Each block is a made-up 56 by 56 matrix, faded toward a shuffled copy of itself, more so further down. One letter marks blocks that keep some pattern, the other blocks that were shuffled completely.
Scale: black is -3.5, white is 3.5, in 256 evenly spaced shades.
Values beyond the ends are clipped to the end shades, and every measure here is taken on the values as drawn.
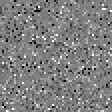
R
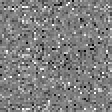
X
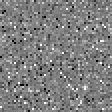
R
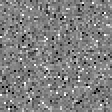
R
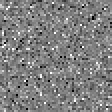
R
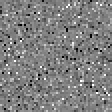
R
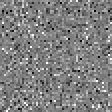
X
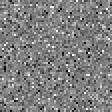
R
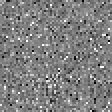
X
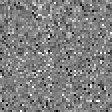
X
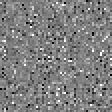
X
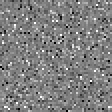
R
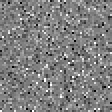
R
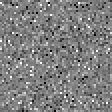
R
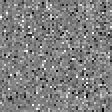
X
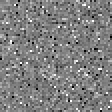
R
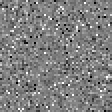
R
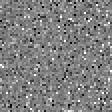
R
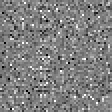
X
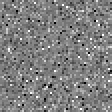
R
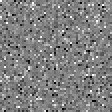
R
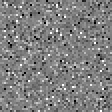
R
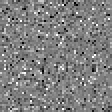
X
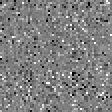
X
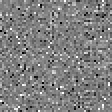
X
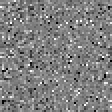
X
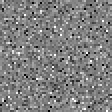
R
